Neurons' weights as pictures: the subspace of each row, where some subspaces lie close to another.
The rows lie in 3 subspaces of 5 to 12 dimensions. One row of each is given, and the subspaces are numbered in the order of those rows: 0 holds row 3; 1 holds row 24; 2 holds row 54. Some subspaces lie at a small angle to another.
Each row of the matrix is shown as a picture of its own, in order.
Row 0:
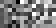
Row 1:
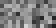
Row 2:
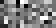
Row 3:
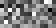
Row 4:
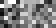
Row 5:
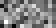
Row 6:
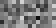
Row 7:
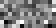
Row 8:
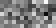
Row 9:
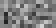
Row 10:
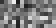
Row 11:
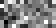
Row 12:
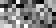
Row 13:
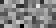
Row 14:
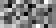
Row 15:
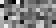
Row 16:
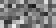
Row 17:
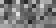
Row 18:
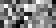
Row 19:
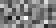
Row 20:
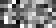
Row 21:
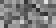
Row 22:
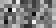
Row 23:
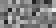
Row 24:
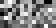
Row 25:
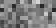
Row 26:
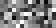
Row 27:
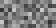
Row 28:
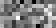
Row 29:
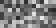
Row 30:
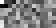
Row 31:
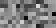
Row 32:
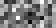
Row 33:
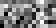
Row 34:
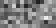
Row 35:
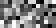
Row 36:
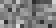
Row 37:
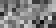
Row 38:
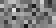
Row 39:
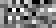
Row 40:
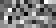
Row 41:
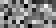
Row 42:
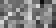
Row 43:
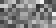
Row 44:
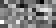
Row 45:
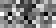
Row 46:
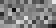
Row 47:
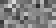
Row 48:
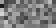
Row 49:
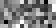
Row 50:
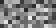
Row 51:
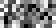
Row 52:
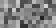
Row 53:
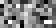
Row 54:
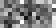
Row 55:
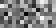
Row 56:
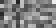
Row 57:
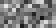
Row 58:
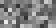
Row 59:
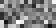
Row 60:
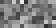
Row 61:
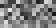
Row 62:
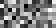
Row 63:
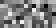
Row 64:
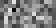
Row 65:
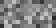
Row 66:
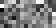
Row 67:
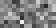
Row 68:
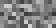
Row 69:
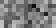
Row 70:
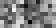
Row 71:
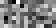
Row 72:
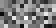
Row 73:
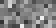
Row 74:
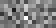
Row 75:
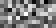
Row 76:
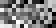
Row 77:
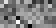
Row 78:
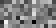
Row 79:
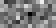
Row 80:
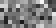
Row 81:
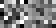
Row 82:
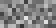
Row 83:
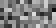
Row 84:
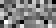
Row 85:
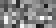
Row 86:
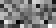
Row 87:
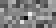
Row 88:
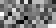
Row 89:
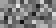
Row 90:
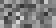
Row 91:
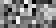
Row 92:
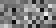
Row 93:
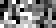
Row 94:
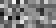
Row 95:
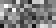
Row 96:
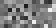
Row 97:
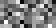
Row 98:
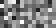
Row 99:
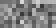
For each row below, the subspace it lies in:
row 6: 2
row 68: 2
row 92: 2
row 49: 2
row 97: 2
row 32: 2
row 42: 2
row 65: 2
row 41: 2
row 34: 2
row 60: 2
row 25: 2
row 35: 2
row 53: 2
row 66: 1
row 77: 2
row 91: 2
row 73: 2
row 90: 2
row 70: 2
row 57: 2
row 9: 0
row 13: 2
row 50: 2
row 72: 1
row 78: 2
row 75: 1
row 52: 2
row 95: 2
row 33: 2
